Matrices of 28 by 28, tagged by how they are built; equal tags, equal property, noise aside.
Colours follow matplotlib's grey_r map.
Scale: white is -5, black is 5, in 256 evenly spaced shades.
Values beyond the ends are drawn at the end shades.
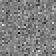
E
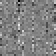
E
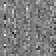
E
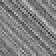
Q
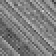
Q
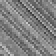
Q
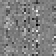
E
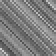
Q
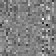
E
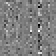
E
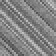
Q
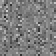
E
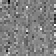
E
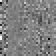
E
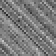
Q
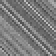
Q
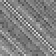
Q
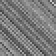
Q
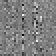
E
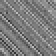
Q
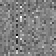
E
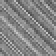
Q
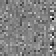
E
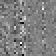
E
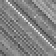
Q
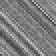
Q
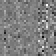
E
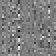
E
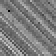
Q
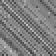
Q
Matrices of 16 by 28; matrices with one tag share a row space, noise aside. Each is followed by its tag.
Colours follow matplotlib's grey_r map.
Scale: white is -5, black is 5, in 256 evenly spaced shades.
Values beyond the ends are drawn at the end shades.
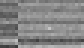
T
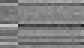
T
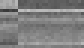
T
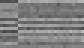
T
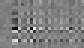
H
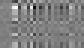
H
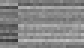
T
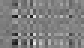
H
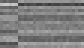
T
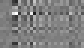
H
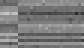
T
